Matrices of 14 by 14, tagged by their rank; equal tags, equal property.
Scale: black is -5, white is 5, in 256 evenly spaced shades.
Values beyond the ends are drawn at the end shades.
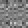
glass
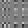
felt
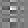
felt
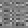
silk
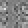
glass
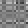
felt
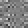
silk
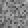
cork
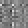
glass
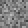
cork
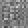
glass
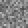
cork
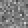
cork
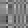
felt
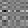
felt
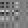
felt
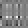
felt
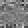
glass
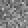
cork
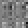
silk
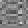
silk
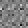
silk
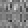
glass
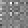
silk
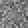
cork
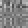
silk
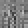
glass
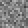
cork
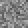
cork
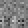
glass
